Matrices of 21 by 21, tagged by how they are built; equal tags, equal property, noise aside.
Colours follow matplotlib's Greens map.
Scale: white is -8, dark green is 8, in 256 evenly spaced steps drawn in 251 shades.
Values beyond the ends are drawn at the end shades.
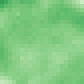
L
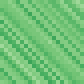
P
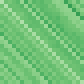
P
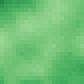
L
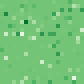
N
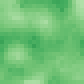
L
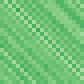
P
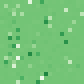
N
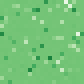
N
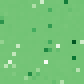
N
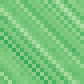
P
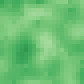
L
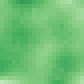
L
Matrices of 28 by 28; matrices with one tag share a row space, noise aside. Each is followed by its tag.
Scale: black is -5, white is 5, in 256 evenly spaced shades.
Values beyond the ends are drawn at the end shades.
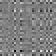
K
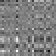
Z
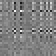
K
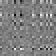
K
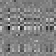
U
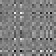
K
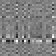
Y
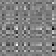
Y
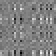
K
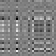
Z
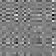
Y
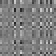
K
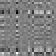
Z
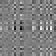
K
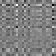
Y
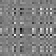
K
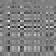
U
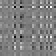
K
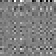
K
